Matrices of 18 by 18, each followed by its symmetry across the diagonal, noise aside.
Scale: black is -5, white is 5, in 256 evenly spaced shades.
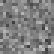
antisymmetric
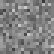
neither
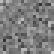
symmetric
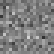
neither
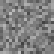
symmetric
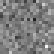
neither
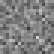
symmetric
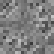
symmetric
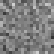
antisymmetric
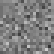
antisymmetric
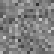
antisymmetric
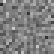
antisymmetric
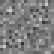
symmetric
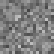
symmetric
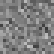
antisymmetric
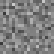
antisymmetric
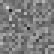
symmetric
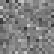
antisymmetric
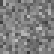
neither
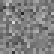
antisymmetric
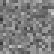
neither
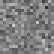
neither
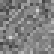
symmetric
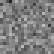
neither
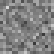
symmetric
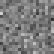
neither
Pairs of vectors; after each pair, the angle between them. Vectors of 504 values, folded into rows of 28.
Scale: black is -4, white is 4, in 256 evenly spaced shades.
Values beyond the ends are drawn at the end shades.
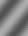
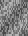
partly opposed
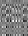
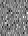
orthogonal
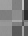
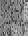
partly opposed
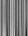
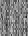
partly aligned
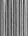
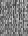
partly aligned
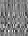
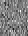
partly aligned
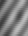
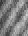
nearly parallel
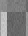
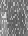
partly aligned
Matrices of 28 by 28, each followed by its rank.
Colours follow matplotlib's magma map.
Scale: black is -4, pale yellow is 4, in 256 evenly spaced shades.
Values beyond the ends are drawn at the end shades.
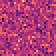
full rank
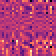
three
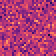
full rank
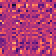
three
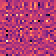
three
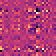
three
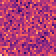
full rank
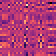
three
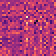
five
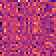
five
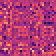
five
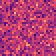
full rank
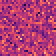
full rank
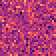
full rank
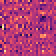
five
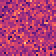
full rank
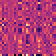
three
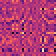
three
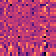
three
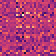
five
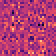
five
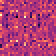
five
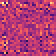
five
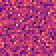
full rank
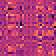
five
